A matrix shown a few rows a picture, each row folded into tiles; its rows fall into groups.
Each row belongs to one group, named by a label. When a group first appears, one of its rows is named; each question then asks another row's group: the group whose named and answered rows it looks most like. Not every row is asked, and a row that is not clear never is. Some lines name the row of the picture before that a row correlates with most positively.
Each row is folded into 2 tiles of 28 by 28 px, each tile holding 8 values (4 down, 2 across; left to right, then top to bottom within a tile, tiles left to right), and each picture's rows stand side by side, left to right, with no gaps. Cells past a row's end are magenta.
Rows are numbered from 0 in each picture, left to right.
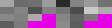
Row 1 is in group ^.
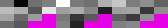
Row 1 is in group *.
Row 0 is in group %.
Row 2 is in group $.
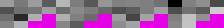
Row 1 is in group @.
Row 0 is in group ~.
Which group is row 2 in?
~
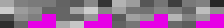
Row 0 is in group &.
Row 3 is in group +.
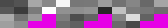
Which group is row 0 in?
^
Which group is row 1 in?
*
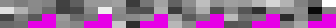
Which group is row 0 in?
&
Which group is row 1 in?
^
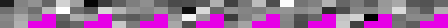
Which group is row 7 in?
%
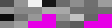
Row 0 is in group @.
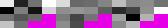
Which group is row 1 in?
*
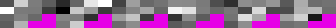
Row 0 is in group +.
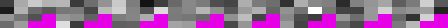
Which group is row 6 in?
^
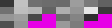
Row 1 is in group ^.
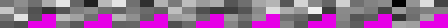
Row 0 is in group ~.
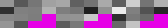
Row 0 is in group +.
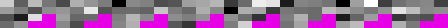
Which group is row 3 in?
^
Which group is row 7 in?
&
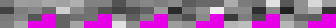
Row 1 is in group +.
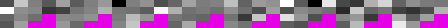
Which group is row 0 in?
+
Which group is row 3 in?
+
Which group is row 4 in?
$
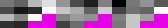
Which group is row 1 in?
%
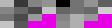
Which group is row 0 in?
$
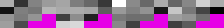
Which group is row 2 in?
*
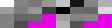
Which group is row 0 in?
*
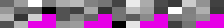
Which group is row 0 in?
~
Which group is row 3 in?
+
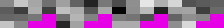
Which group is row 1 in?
%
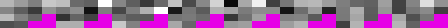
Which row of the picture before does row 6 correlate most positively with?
1
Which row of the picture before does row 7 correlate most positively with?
2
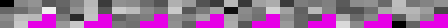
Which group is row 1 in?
~
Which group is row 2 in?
&
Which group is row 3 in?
%
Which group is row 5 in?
^
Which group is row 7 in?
&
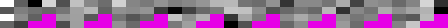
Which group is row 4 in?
&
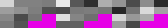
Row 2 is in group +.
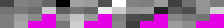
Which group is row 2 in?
*
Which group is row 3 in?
^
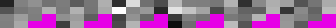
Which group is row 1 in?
%
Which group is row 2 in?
+
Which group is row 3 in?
&
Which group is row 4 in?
$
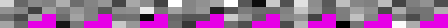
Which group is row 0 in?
$
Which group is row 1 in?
&
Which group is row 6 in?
&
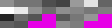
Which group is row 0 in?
&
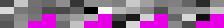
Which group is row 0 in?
+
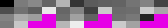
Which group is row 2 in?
^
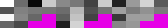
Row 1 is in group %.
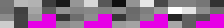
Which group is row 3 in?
&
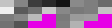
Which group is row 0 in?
%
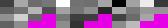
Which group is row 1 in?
*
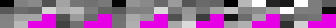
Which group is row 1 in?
&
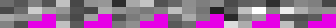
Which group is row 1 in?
$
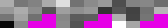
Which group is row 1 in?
*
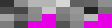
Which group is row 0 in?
^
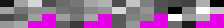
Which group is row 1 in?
^
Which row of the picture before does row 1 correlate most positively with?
0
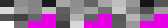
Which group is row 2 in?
%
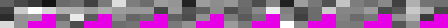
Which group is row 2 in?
*
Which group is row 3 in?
$
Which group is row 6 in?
*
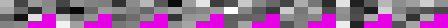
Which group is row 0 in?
$
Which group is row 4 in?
+
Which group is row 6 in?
$
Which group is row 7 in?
~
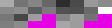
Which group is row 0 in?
$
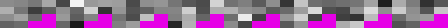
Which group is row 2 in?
$
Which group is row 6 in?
~
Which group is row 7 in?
%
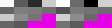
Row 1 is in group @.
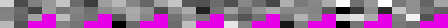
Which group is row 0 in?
$
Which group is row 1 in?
@
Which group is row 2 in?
&
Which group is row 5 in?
&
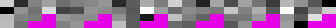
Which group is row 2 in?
^
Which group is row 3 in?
@
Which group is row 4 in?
+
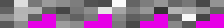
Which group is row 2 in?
*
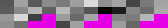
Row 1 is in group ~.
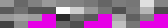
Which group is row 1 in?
&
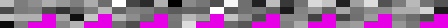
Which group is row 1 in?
~
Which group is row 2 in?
@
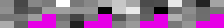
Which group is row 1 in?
*
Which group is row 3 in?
@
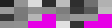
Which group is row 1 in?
$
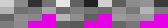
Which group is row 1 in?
@
